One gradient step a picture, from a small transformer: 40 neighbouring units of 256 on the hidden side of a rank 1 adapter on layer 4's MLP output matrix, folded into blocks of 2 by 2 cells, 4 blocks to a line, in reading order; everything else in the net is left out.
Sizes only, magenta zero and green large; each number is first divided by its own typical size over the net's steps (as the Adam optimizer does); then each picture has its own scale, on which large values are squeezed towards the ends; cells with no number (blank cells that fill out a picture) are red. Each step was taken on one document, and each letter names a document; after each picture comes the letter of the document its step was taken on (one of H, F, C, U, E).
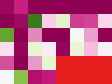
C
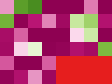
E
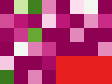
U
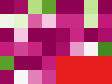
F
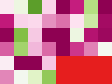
E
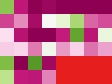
C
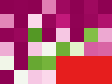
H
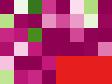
U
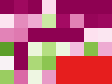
H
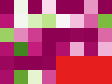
E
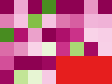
H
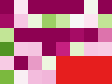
C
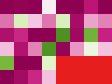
H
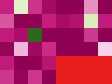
U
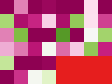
H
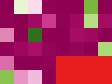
U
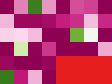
U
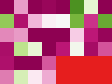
E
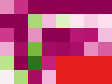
C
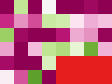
H
